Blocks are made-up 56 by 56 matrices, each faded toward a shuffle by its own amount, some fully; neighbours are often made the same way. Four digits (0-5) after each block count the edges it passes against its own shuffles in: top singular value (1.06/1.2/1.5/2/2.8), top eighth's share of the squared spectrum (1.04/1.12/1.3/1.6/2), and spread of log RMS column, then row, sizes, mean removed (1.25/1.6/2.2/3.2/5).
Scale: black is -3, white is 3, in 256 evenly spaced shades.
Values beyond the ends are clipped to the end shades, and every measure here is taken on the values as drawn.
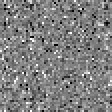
3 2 1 1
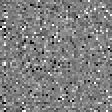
3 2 1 1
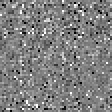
3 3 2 2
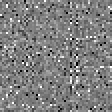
3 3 1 1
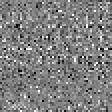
3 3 1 2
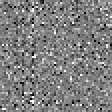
3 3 2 1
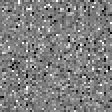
2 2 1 0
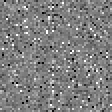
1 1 0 0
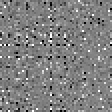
4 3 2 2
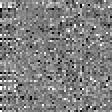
4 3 2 2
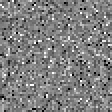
2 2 1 0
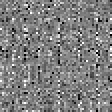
4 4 3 2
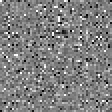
4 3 2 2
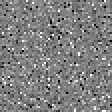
2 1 0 0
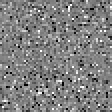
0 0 0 1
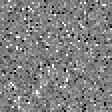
0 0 0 0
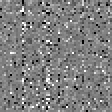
3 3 2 1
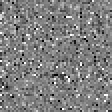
3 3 1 1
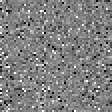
3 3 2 1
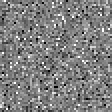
0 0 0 0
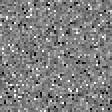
0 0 0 0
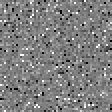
0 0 0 0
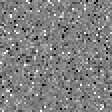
0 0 0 0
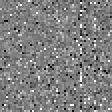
2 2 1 0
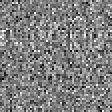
3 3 1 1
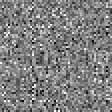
4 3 2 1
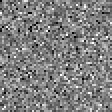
1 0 0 0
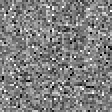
3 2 0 0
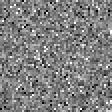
0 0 0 0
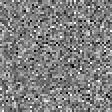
3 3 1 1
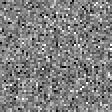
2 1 0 0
